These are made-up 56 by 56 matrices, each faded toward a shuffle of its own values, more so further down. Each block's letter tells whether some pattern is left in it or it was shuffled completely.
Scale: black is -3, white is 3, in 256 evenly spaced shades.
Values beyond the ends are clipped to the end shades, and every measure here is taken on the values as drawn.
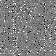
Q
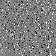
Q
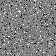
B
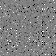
Q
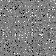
Q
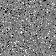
B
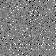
Q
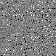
Q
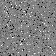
B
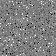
B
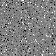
Q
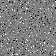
B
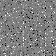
Q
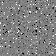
Q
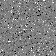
B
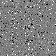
Q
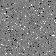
B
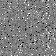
Q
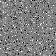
Q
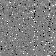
Q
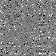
Q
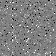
Q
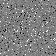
B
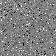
B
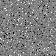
B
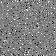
B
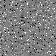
Q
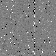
Q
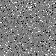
Q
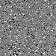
Q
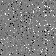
Q
